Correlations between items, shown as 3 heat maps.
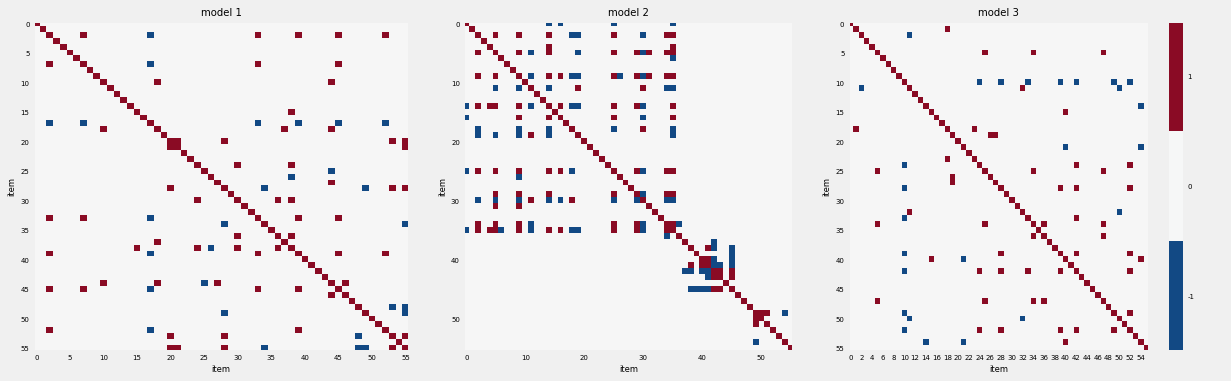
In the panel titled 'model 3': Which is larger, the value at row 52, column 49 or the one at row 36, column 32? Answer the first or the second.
the first
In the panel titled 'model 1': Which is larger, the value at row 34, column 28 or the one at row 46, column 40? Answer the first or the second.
the second
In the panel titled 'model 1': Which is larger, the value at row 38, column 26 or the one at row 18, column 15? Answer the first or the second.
the second
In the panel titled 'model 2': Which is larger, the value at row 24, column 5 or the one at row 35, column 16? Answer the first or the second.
the second
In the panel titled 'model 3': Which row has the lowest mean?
10
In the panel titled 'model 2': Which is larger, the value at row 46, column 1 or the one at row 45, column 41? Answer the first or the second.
the first
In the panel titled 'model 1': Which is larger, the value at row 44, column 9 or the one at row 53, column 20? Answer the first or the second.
the second
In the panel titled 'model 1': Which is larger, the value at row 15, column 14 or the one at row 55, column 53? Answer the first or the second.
the second
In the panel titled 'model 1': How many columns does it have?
56
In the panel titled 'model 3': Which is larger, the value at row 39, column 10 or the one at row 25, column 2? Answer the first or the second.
the second
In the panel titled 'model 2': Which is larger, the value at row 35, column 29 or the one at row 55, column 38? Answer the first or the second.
the first
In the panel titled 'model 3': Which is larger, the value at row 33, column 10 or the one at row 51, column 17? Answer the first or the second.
the second
